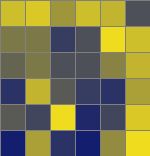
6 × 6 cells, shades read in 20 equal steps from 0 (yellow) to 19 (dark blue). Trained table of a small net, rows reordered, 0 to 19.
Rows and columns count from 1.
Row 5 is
13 15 0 18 15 2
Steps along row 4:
down up up up down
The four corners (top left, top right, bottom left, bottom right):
3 14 19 0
